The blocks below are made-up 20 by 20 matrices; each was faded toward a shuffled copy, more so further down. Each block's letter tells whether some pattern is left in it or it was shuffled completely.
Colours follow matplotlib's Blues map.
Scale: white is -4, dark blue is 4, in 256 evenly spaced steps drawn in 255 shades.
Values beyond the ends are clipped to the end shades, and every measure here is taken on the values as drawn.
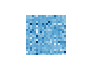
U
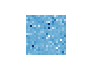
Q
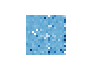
U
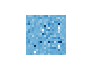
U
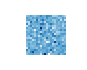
Q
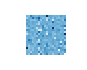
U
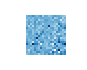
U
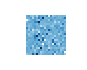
Q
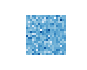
Q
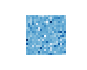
Q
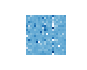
U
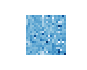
U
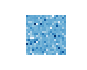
Q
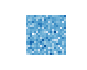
Q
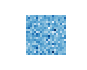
U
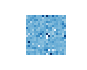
U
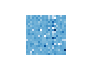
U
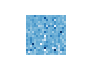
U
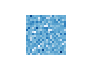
Q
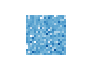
Q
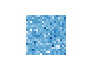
Q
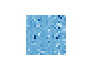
U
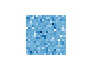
Q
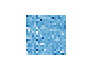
U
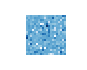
Q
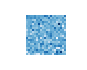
Q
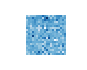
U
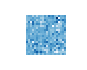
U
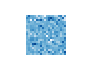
Q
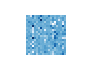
U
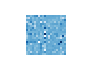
U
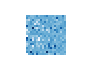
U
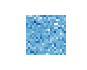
Q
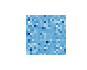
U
